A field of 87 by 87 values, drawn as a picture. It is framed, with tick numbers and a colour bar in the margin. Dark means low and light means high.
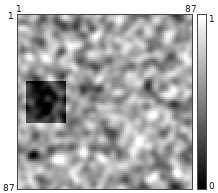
The field is mottled with small blotches. The middle left is the ninth with the lowest average. An odd patch, lower than its surroundings, sits in the middle left.
